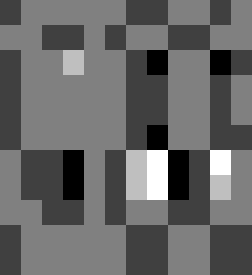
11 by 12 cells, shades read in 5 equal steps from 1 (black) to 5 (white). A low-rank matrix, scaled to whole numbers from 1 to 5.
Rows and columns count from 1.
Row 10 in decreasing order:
3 3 3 3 3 3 3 2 2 2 2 2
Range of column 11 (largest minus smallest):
4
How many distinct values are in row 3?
4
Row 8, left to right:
3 2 2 1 3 2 4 5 1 2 4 3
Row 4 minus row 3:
0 0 0 -1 0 0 0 1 0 0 1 1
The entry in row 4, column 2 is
3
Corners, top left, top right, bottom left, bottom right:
2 3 2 2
